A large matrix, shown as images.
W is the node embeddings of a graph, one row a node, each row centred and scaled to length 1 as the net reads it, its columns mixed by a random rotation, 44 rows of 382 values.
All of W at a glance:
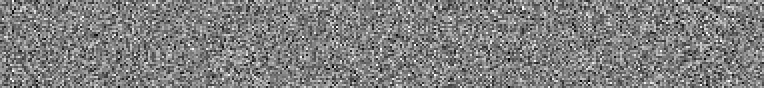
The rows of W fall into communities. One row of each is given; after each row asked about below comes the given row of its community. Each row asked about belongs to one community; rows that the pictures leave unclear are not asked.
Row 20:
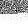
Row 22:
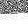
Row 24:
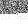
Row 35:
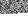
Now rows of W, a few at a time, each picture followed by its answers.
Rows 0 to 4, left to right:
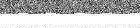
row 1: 35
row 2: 20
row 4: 24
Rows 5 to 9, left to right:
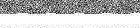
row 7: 20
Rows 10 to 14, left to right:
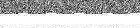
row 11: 20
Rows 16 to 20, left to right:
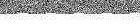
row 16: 22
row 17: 35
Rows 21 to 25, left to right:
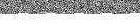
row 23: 24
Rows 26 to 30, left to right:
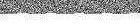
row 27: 22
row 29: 35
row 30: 22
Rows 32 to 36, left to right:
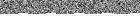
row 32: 20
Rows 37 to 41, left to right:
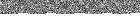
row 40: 35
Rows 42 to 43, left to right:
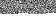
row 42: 35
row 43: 24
